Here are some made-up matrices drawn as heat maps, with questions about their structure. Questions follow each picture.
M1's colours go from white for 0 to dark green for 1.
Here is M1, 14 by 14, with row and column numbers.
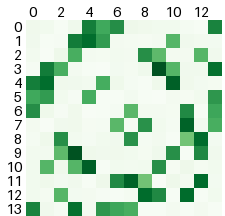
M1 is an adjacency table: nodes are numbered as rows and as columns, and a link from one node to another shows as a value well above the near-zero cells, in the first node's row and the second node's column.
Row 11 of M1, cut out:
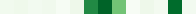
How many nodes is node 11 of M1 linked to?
4
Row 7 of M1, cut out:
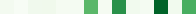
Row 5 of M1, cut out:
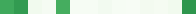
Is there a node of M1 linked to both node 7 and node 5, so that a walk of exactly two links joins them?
yes
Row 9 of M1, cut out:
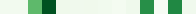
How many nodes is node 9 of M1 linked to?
4
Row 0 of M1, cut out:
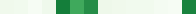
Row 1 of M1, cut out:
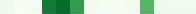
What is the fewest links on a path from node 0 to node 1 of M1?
2
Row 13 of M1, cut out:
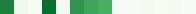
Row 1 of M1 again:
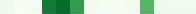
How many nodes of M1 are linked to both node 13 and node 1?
2
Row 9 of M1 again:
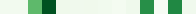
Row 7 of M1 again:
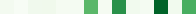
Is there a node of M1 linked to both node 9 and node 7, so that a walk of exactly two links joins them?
no
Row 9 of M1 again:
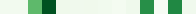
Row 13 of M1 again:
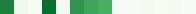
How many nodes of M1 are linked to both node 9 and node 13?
1
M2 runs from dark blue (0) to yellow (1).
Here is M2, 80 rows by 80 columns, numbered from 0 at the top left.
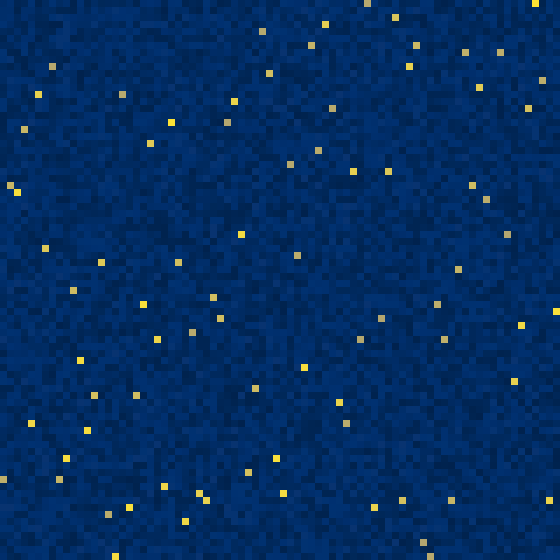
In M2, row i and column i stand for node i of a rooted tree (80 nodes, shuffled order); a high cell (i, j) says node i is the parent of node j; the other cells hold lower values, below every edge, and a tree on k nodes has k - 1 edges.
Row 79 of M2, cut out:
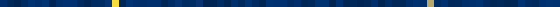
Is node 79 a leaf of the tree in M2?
no
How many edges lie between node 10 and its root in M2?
5
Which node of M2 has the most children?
71
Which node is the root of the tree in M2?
70
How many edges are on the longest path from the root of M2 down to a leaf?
54
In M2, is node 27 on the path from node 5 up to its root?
yes
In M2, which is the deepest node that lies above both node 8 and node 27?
68
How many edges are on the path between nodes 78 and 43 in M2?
28
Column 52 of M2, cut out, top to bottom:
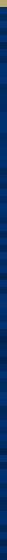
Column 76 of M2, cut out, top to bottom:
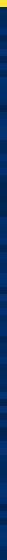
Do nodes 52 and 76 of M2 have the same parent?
yes
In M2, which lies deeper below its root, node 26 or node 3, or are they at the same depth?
node 26
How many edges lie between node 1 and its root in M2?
27
